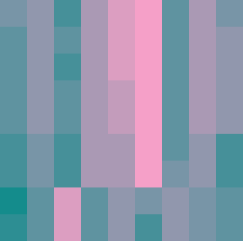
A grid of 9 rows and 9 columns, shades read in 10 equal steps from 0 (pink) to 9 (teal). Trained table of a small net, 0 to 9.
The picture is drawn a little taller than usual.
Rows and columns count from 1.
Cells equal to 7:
9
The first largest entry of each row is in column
3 1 3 1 1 1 1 1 1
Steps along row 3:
down up down down down up down up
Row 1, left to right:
5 4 7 3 1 0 6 3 5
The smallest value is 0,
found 7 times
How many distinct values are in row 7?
5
